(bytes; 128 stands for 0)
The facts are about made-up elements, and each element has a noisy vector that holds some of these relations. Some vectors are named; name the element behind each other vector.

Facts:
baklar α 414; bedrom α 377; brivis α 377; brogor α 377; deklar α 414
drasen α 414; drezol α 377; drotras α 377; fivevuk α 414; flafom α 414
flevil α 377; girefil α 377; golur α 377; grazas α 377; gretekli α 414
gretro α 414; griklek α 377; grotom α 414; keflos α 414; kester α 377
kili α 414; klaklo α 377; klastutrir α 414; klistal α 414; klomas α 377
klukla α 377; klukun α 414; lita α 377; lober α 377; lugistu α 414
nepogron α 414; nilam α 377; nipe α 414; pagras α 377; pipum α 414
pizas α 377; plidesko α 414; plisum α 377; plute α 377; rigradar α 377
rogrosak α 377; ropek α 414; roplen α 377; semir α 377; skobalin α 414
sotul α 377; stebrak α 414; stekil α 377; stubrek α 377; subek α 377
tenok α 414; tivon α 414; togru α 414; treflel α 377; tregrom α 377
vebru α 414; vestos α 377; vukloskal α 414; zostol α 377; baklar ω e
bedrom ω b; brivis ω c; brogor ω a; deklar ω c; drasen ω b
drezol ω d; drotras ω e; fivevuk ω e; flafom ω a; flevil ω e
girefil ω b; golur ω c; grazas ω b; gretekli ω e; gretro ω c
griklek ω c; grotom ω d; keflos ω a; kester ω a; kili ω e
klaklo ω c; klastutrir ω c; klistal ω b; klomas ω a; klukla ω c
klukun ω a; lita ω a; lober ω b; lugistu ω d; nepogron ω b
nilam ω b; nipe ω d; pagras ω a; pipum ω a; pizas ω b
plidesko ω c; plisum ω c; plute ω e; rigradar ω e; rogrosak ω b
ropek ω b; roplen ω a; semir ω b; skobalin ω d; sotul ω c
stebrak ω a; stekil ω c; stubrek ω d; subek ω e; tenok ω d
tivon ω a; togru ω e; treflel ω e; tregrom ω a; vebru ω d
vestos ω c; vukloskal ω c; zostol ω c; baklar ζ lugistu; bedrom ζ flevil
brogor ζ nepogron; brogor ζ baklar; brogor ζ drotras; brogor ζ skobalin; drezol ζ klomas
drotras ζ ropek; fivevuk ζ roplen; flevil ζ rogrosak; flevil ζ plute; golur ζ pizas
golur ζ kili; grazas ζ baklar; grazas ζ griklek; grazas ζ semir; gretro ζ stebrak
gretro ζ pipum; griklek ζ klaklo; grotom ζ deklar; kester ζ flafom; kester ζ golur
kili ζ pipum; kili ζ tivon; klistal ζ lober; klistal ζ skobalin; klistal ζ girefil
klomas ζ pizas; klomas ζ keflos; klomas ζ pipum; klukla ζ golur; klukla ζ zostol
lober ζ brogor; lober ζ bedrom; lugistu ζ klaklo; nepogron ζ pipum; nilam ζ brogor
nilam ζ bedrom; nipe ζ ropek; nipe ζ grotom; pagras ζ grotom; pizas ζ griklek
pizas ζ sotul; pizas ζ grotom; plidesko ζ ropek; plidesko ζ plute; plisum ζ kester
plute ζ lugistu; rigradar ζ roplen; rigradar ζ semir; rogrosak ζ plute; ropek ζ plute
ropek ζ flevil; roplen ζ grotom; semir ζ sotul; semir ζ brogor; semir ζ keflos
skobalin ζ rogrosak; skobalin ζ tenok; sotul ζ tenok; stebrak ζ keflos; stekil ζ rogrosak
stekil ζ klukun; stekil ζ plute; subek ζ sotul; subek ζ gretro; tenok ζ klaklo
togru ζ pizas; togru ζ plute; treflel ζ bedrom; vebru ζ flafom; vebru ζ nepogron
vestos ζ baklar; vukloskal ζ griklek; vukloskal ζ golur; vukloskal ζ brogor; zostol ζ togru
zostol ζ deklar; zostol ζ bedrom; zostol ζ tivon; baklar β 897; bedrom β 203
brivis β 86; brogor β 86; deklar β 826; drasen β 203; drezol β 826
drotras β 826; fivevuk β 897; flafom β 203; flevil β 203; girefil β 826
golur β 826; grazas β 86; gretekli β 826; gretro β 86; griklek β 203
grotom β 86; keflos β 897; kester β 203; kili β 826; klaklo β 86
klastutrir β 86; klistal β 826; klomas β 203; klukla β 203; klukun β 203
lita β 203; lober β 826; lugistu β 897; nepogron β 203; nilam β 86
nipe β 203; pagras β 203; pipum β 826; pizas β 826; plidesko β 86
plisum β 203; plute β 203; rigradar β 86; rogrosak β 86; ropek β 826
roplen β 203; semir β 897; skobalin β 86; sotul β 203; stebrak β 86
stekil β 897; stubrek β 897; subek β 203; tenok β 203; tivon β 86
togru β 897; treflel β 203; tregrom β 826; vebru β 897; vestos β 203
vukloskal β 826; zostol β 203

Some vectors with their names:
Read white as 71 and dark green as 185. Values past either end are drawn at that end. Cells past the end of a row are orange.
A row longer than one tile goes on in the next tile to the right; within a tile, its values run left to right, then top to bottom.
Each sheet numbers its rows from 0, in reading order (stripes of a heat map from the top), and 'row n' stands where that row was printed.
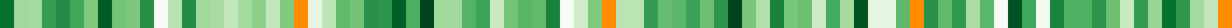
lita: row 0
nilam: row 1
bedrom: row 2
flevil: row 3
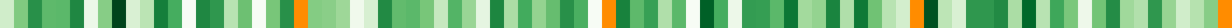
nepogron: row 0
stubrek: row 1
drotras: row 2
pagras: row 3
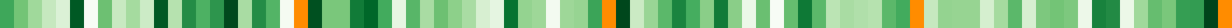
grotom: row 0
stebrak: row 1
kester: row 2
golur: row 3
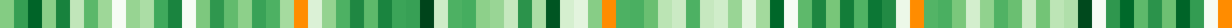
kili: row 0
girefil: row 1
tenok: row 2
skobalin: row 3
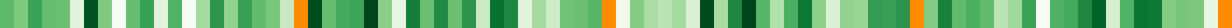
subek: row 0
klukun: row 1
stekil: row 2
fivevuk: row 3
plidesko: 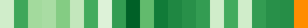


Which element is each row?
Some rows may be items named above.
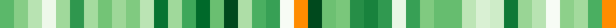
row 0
nipe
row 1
stebrak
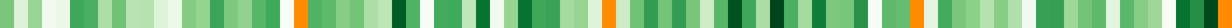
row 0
drezol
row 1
rigradar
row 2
ropek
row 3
gretro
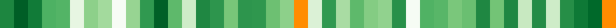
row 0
baklar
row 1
vukloskal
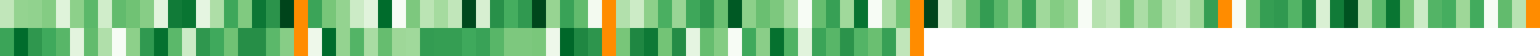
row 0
golur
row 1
grotom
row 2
semir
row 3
klomas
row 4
drasen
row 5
baklar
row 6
klastutrir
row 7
togru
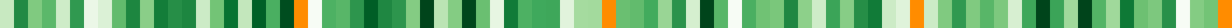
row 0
deklar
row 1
klistal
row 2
treflel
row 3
ropek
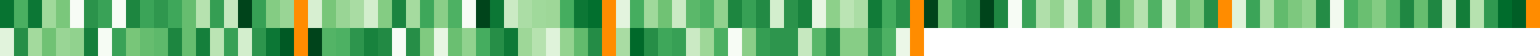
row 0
plute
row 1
plisum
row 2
brivis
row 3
tivon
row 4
vukloskal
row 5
vukloskal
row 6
flafom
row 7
gretekli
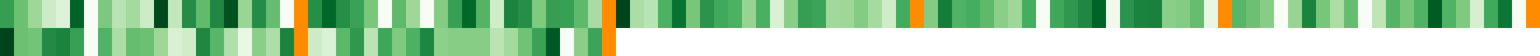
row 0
grotom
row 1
baklar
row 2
brogor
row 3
fivevuk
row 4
vebru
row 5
keflos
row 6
pizas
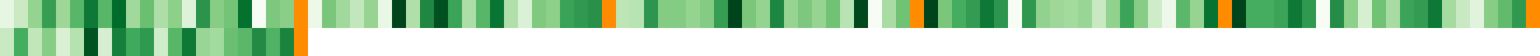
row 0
grazas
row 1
stekil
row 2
rogrosak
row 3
pipum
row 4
flafom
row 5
vestos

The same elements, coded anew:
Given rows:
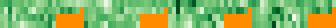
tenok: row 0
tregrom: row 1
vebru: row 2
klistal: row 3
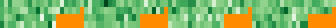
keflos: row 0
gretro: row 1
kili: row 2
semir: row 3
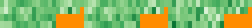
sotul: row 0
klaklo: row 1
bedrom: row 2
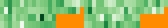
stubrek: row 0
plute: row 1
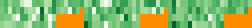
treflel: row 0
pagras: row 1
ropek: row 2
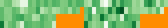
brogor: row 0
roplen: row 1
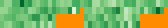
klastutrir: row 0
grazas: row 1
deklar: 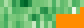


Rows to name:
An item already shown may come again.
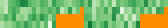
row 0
golur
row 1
bedrom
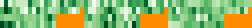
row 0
klukun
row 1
girefil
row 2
rigradar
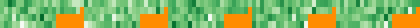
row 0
grotom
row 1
subek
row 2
drasen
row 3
pipum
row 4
plidesko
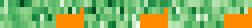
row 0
gretro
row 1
flafom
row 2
rigradar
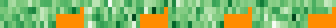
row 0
grazas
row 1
vestos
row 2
rogrosak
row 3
nipe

